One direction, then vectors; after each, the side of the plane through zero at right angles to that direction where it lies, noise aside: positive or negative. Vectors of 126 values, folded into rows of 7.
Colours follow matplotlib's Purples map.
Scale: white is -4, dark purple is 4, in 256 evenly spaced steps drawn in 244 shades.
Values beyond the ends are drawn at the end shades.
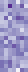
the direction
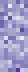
negative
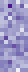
positive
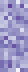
positive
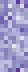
negative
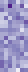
positive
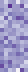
positive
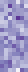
positive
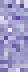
positive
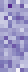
positive
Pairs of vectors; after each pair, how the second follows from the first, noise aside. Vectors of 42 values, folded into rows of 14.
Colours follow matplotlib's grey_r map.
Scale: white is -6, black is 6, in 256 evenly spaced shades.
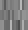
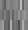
copied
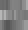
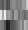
scaled up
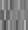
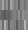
sign-scrambled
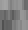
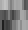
scaled up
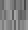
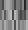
scaled up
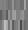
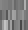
copied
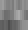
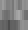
copied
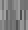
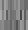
copied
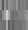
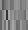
sign-scrambled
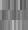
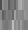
sign-scrambled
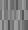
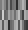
scaled up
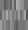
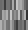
scaled up
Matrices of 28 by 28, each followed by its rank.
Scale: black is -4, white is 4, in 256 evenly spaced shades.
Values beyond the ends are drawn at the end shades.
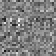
five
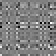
two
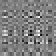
two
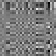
two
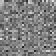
five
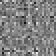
five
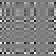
one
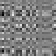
two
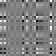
one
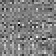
five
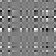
one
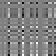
one
